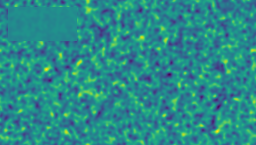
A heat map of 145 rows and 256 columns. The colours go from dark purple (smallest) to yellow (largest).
The field is mottled with small blotches. The top left is the smoothest part. No regular stripes run through it. The histogram is bell-shaped. There are no lone odd cells. No single row or column stands out from its neighbours. An odd patch, calmer than its surroundings, sits in the top left. Neither half mirrors the other. No overall slope runs across the table.
